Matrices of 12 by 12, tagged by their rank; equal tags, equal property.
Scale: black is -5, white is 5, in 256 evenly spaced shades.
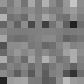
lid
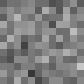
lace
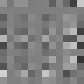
lid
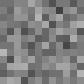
lace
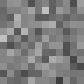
lace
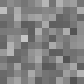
lace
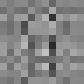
lid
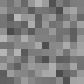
lace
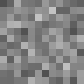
lace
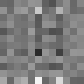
lid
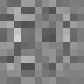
lid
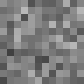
lace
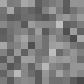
lace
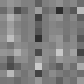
lid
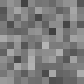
lace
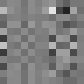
lid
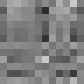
lid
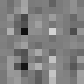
lid
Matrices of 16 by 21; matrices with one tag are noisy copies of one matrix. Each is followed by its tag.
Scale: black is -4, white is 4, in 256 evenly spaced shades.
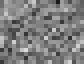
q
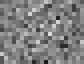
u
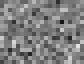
q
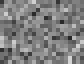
q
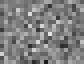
u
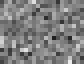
q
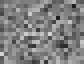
u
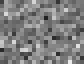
q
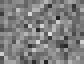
u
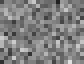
q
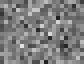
u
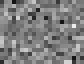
q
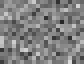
q
